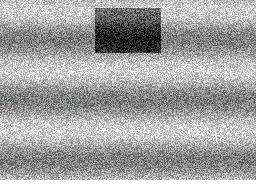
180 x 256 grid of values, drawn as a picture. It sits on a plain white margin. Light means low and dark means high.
Slope: none. Ninth with the highest average: top middle. Stripes: horizontal, repeating 3 times. Odd patch: higher, in the top middle.
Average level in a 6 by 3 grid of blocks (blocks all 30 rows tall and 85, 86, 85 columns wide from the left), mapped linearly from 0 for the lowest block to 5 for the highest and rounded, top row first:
030 | 252 | 000 | 222 | 000 | 222
